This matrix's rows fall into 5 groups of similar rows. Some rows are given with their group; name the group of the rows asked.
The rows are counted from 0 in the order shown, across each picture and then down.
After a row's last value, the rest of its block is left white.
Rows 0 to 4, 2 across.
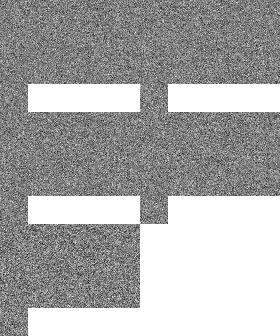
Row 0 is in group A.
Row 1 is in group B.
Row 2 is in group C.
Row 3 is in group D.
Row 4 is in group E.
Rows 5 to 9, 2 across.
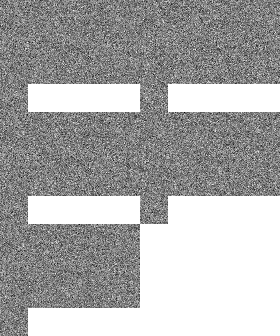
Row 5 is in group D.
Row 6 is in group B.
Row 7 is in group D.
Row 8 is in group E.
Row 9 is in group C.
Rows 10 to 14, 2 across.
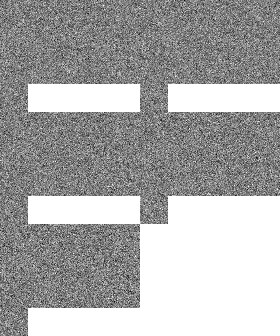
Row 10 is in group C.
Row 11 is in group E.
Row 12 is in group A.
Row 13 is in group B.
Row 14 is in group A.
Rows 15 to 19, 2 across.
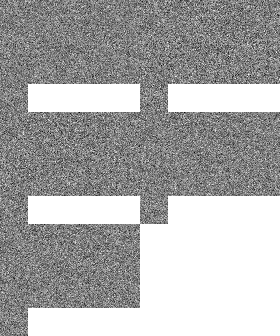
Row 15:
D
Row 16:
D
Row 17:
C
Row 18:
E
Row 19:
E
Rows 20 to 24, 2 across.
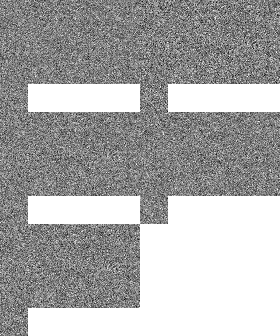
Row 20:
E
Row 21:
D
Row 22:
D
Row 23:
B
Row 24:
D
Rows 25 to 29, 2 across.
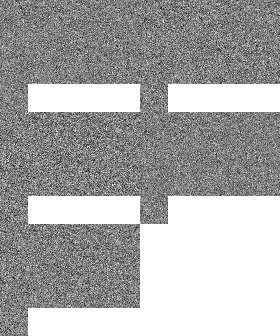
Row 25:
B
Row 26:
B
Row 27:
E
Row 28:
B
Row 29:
E
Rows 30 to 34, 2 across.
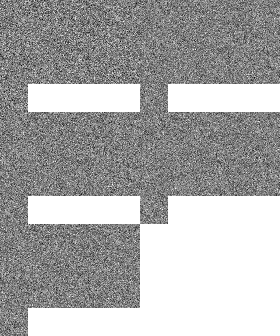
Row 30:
E
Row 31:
A
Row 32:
A
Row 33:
B
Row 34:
E
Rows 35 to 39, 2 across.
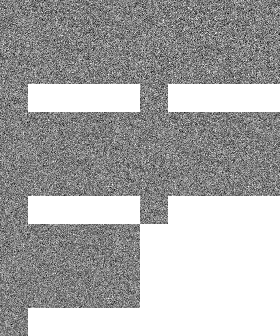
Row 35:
E
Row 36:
C
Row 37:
A
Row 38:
E
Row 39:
A
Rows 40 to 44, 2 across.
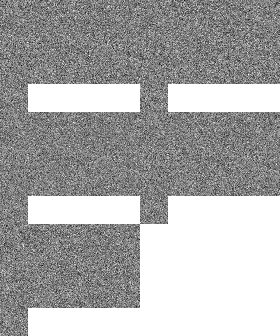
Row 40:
D
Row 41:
E
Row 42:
D
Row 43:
D
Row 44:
B
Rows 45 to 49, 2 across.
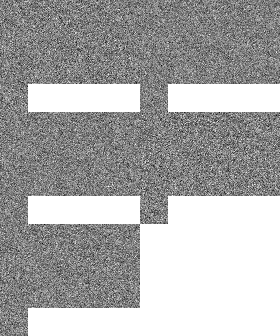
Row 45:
B
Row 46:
D
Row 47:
A
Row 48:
E
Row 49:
E
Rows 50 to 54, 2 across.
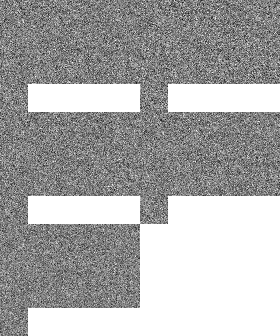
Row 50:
B
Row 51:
E
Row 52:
A
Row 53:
B
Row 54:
C
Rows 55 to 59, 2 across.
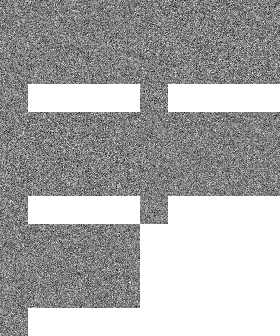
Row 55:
D
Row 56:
E
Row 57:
C
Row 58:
E
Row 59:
B
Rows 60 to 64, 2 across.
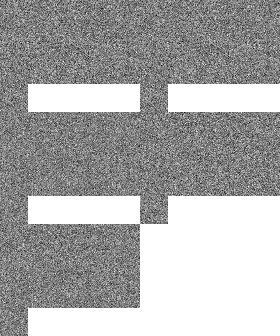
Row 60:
D
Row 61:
D
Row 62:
C
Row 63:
E
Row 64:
C
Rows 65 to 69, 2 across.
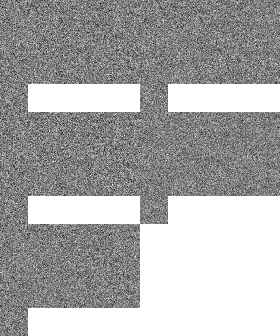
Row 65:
A
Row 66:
B
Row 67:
A
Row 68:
D
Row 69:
A
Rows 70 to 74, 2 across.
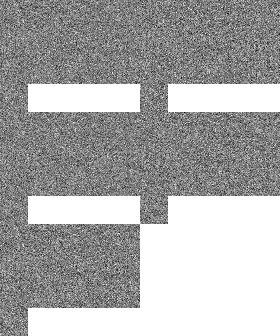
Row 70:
B
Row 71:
C
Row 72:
D
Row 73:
E
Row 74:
B
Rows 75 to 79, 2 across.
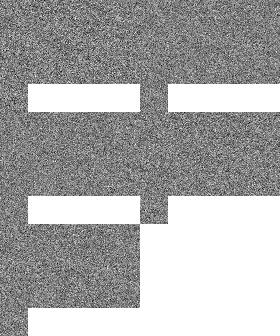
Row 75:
E
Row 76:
D
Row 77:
A
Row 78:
E
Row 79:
D
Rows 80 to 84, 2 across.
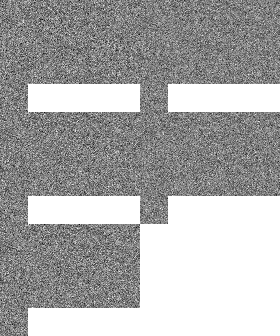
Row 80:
C
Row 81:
E
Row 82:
E
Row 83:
B
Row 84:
E
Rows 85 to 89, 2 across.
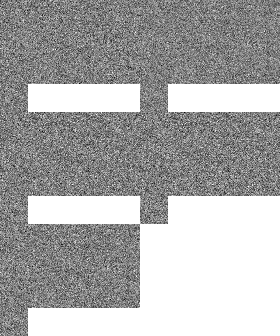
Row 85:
A
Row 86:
D
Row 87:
E
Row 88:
E
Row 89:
D
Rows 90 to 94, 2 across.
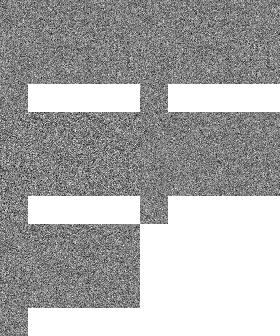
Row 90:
C
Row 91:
C
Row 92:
E
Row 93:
B
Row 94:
E
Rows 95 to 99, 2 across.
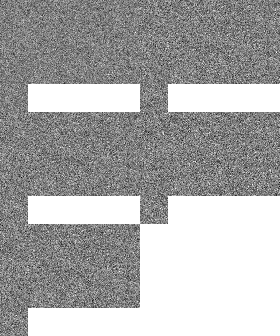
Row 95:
A
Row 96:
D
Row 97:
D
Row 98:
B
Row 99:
D
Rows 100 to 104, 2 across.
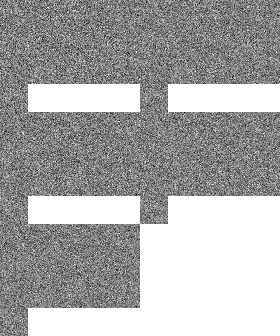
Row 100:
D
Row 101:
D
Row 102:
B
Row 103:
E
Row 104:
B
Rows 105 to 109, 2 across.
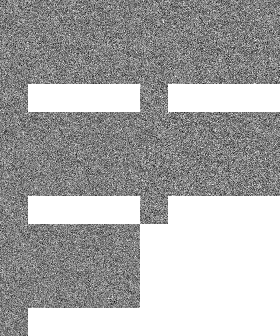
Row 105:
D
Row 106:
B
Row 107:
B
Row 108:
E
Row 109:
A
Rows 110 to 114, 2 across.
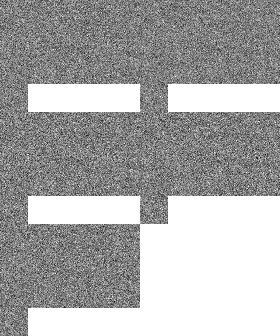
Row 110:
D
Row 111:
B
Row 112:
D
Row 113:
B
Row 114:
A
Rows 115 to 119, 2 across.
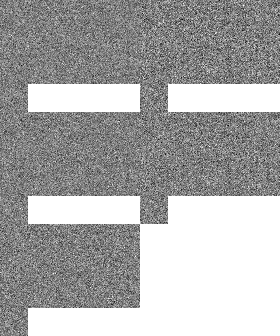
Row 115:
D
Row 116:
C
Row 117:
B
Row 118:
C
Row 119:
A
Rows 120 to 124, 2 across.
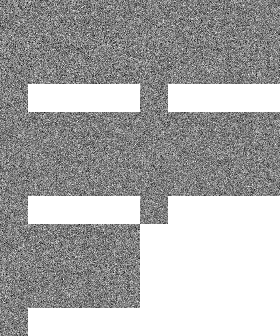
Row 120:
D
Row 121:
C
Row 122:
E
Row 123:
A
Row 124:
C
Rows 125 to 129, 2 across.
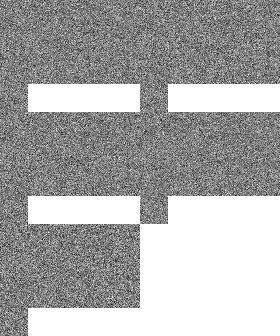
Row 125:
E
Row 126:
D
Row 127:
D
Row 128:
B
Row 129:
A
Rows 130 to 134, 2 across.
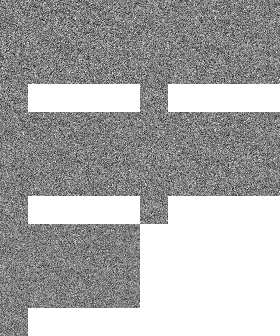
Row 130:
E
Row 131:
D
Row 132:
B
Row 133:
D
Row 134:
D
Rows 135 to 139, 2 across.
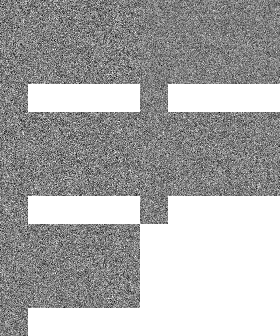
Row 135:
A
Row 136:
D
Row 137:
B
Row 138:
C
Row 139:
A
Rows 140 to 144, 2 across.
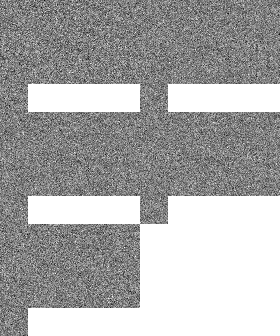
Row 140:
E
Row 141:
C
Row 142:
B
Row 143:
D
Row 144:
A
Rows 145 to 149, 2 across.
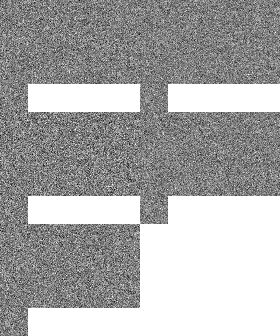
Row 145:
C
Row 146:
A
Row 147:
A
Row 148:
B
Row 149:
A
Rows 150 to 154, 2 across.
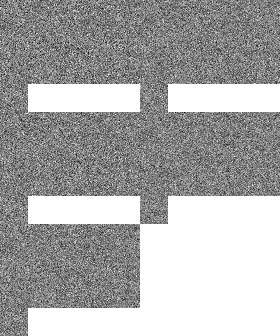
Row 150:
D
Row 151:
B
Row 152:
B
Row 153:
E
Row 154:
D
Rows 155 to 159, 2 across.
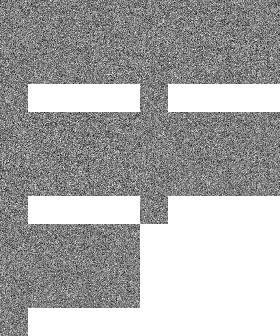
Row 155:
A
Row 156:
C
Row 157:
E
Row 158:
C
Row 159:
C
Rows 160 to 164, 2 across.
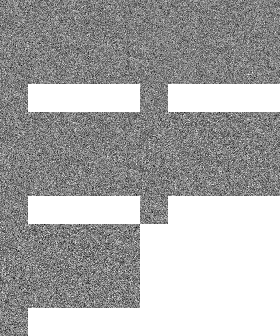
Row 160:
D
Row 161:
A
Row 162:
D
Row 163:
E
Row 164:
E
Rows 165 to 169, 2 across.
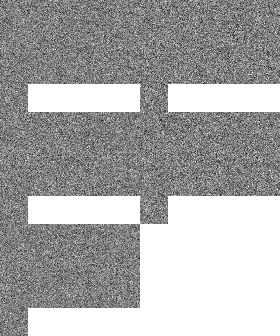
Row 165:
A
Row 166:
A
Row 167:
D
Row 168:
B
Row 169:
C
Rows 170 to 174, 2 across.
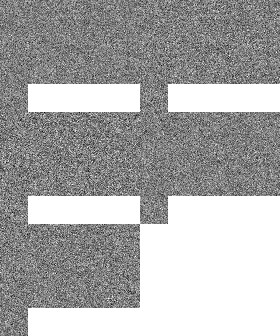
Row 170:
D
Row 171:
D
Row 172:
E
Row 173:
B
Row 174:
A
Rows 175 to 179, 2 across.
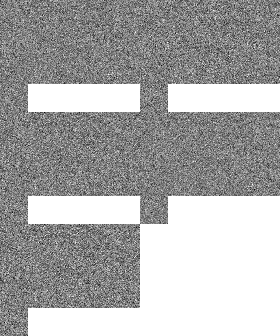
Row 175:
A
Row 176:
D
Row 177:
E
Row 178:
A
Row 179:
E
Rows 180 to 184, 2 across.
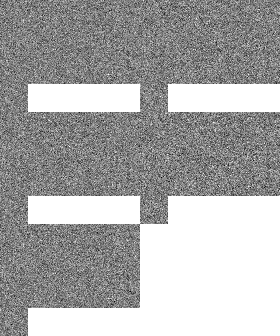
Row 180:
A
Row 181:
B
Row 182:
C
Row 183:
D
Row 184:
A
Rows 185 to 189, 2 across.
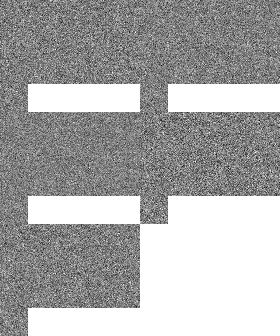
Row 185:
A
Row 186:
D
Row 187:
D
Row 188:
B
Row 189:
B
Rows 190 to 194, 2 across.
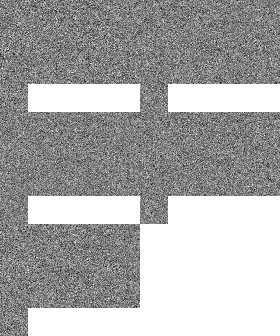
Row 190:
E
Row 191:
B
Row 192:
C
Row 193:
A
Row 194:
D
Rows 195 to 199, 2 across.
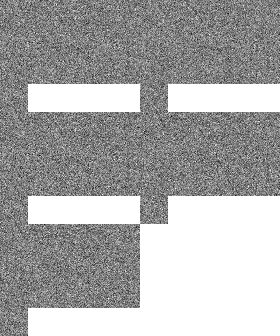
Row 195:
D
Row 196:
C
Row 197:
D
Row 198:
B
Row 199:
E
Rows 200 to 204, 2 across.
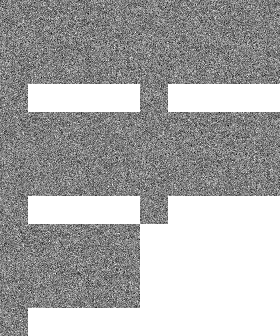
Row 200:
C
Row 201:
D
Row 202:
B
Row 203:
C
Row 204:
B
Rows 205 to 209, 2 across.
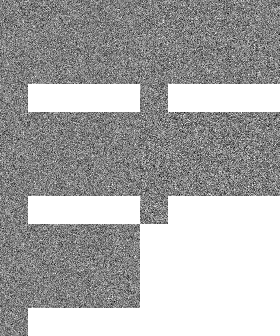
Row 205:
B
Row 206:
C
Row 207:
A
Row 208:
E
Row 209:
A
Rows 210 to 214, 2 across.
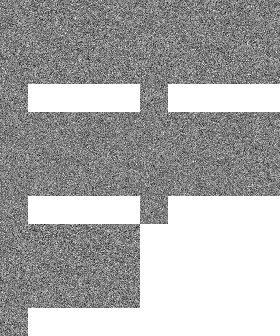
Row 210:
E
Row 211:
D
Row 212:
D
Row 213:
A
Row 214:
E
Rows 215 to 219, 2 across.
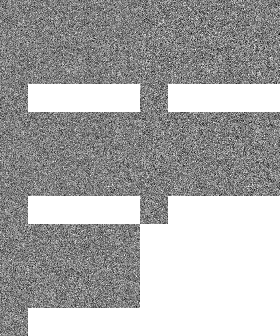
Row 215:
C
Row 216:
C
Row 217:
A
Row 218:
A
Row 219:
D
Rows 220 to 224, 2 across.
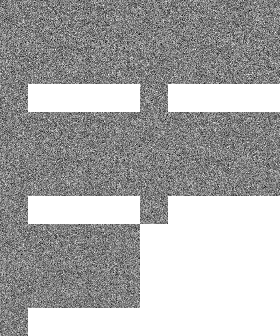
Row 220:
C
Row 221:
A
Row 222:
C
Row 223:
D
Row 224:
C
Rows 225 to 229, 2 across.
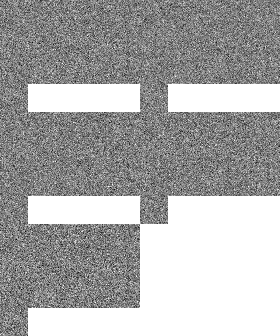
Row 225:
D
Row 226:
B
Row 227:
A
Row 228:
C
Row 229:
D
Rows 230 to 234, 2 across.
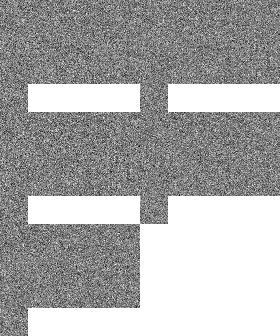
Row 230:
D
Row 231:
C
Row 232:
C
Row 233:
E
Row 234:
B
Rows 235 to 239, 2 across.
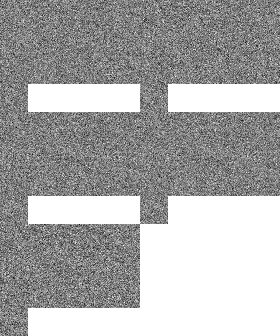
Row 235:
A
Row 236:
B
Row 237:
D
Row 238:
D
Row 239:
E
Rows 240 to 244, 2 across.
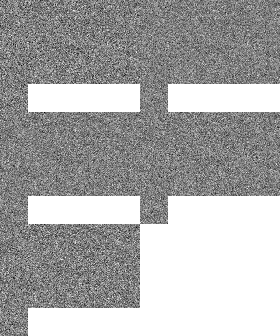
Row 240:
D
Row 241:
D
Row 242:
E
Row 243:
D
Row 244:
E
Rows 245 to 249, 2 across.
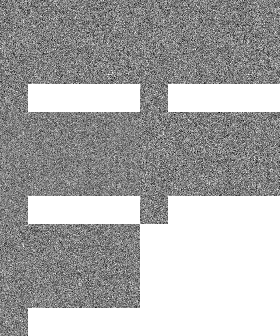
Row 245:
A
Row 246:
A
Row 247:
C
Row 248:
C
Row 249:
B
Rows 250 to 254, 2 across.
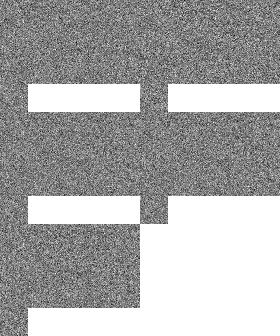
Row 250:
B
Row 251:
E
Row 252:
A
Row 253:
A
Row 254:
C
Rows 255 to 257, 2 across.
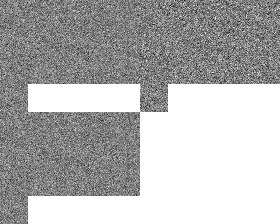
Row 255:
D
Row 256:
E
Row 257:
D
